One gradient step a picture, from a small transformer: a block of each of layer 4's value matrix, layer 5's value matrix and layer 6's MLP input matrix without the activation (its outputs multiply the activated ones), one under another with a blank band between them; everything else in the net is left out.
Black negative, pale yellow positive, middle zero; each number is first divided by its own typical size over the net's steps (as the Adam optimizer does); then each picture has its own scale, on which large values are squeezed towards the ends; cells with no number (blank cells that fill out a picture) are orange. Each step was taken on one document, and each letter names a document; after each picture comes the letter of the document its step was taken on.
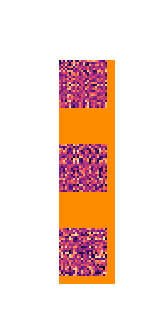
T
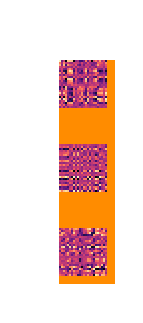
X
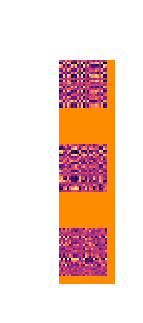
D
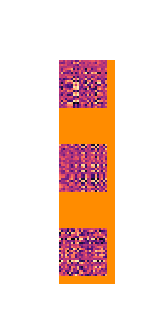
T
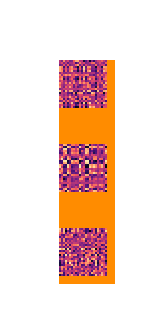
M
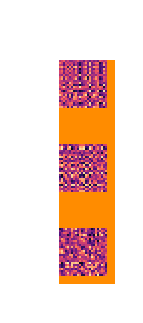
M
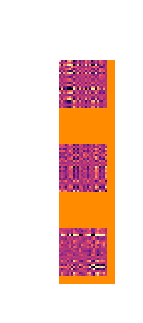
X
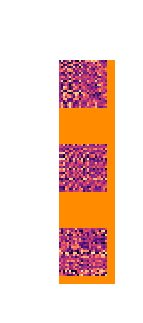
T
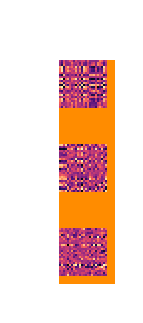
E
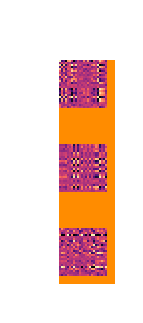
X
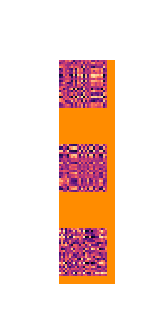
D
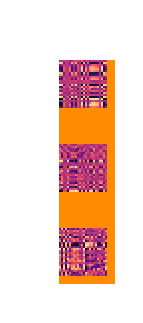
D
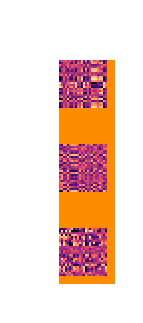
D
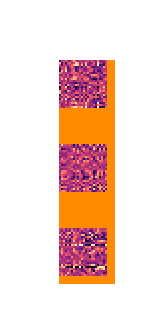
E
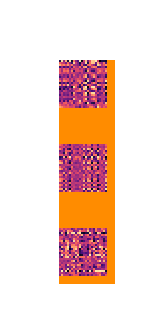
T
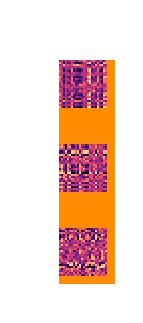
M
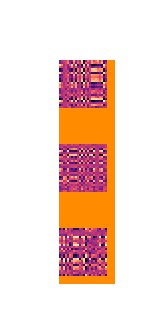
D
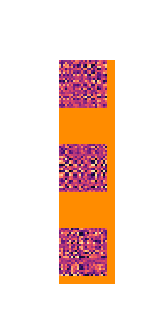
T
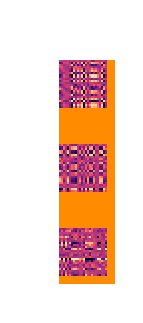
D
